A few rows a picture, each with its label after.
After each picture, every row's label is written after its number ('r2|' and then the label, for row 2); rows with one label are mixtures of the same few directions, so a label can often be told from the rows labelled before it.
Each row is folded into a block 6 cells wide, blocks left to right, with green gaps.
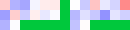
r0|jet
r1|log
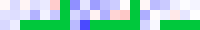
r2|log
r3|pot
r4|jet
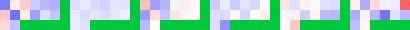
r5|jet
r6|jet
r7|jet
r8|pot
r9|pot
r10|log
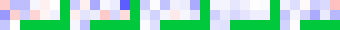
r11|jet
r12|log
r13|log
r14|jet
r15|log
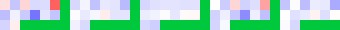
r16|log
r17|log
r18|pot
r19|log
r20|log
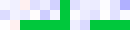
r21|pot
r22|log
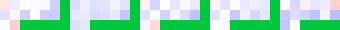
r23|pot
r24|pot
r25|pot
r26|pot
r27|log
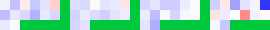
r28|log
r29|log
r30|pot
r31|log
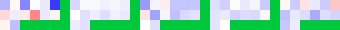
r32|log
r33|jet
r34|jet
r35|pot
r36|log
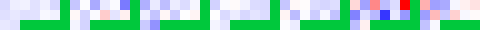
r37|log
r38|log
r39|pot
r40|jet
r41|jet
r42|log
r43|jet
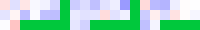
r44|pot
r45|log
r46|jet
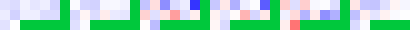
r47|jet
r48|jet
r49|log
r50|log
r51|pot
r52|jet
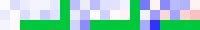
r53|pot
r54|pot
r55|pot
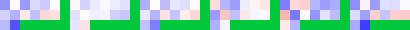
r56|pot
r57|pot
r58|pot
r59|jet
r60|jet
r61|pot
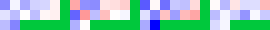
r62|pot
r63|jet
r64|pot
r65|log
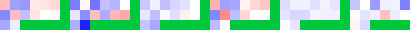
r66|jet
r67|pot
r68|pot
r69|jet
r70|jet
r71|log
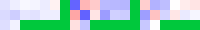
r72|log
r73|jet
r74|jet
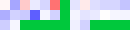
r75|log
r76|log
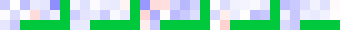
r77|log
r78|log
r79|jet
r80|pot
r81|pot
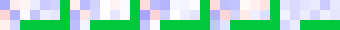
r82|jet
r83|jet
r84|jet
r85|jet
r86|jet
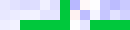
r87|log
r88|jet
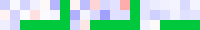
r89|log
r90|log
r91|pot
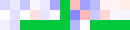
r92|log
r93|jet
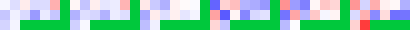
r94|log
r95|log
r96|jet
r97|jet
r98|jet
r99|pot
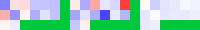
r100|jet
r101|log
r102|jet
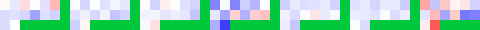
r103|log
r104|pot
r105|pot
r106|pot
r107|log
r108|log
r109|pot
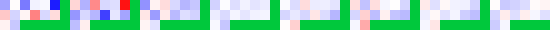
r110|log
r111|log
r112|jet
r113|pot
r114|pot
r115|pot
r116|pot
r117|jet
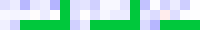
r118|log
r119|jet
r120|pot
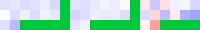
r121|pot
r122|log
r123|pot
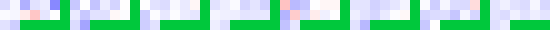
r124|log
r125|pot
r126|jet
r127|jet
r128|jet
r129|pot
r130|log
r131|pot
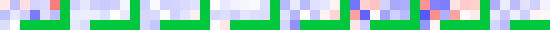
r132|log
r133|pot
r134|pot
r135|pot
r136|pot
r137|jet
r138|jet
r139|pot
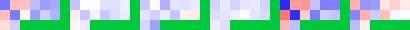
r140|jet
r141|jet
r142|pot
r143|log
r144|jet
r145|jet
